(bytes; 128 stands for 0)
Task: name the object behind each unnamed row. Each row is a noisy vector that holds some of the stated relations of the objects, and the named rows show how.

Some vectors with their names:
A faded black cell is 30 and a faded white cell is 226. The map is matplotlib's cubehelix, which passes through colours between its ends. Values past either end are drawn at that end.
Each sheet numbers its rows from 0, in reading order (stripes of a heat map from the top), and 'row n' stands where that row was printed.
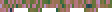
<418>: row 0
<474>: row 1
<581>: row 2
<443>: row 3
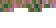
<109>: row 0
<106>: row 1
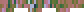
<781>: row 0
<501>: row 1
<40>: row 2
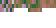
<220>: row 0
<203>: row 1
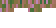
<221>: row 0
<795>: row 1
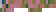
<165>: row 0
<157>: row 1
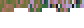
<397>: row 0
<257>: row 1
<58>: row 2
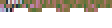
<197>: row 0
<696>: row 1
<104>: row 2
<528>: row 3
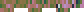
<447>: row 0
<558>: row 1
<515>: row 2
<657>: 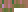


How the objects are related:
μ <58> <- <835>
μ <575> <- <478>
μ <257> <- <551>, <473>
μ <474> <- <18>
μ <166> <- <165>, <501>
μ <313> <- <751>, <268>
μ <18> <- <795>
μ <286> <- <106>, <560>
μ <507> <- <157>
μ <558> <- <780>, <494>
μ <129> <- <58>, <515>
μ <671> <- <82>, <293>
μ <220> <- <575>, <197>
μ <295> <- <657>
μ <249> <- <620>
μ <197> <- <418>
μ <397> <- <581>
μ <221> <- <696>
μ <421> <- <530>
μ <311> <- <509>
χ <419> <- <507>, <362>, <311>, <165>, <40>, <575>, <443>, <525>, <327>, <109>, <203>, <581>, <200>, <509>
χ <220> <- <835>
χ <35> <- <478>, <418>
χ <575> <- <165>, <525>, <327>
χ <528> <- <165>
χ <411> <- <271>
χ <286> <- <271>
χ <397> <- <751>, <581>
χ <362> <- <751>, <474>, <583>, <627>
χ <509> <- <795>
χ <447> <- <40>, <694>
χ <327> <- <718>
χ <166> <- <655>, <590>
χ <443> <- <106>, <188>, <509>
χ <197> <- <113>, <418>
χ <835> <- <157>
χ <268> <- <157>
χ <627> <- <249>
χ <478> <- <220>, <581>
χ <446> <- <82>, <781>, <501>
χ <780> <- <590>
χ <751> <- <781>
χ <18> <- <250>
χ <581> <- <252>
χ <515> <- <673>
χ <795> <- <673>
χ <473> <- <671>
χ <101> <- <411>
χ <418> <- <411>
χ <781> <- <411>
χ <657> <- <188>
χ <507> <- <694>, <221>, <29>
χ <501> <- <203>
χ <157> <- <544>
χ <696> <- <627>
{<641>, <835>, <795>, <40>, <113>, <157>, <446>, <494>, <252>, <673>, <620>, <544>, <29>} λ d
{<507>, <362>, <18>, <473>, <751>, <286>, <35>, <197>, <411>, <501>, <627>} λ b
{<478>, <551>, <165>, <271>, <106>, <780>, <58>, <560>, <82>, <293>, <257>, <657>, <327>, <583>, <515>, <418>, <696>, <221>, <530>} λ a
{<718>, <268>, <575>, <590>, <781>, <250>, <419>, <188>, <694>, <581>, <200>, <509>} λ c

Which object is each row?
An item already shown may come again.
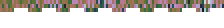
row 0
<249>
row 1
<293>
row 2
<82>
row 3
<473>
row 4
<478>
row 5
<560>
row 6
<129>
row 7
<575>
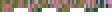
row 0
<35>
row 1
<18>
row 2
<795>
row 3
<473>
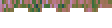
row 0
<780>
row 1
<106>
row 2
<509>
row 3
<411>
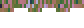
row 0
<286>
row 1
<751>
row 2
<627>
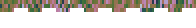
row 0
<671>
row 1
<106>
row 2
<220>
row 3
<419>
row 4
<35>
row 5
<473>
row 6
<446>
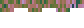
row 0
<419>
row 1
<558>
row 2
<835>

